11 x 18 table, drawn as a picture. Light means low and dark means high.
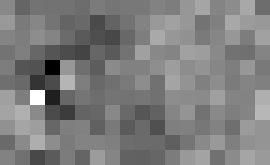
Roughest part: middle left. Stripes: none. Histogram: heavy tails on both sides. Odd patch: rougher, in the middle left.
